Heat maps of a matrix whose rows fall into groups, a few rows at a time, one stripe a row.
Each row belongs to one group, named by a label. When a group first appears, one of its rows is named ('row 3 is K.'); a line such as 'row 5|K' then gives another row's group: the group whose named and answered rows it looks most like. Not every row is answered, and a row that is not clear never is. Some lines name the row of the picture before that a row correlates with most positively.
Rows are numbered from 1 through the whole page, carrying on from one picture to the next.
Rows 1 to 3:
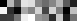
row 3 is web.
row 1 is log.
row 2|web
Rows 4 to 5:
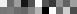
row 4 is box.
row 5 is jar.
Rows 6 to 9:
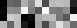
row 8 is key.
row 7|log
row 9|box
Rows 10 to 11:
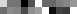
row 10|box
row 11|key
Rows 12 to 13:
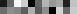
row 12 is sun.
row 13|key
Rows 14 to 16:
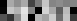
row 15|log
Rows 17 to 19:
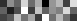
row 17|web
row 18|jar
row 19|log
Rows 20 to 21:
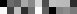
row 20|jar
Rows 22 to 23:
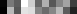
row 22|log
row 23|log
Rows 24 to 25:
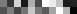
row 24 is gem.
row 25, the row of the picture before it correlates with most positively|23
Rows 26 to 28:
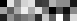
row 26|log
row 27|web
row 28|key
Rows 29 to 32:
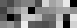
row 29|log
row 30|sun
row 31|web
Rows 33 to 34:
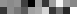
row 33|box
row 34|key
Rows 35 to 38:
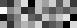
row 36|box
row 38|web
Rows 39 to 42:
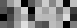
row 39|key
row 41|jar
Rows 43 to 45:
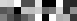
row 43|box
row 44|web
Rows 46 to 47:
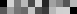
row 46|sun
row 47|log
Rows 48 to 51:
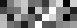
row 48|sun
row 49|jar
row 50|gem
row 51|box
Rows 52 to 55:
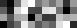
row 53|gem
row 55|log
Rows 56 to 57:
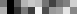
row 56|web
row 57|jar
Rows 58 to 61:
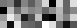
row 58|key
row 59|sun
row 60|box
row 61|gem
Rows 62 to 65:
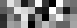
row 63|gem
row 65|sun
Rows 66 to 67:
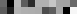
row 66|jar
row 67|web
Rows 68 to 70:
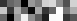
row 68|key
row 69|box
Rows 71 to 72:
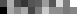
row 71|key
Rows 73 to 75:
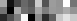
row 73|jar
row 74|jar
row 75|sun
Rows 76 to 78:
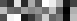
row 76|gem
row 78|key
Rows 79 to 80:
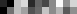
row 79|sun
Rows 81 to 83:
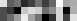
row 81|box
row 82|web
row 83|web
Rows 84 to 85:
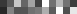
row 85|key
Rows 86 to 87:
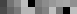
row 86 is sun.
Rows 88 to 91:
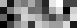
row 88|gem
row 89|sun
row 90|web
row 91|jar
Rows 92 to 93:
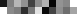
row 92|key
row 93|box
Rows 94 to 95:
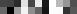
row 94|jar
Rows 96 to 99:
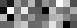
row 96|log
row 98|gem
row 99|gem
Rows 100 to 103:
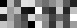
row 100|log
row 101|box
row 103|box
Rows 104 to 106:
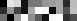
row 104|key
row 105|key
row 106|gem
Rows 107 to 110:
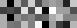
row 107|gem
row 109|gem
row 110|web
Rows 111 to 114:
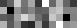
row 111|log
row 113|gem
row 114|box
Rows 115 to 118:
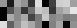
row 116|key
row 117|sun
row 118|web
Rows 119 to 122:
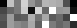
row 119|log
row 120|jar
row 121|key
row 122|log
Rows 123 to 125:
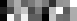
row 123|key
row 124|sun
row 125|sun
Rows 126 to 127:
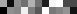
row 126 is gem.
